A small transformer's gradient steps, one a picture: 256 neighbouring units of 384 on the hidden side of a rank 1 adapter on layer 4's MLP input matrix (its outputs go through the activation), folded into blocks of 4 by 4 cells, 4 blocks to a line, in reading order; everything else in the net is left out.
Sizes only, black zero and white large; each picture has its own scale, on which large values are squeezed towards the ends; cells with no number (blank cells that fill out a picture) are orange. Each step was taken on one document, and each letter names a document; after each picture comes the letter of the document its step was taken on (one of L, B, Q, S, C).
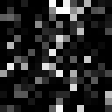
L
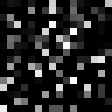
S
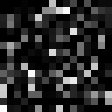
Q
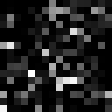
Q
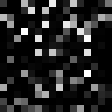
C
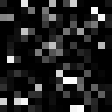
C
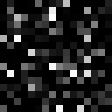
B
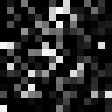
L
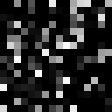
S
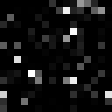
Q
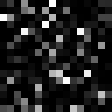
C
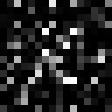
S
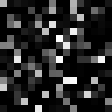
S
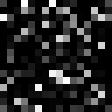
C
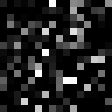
S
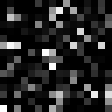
L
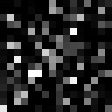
S
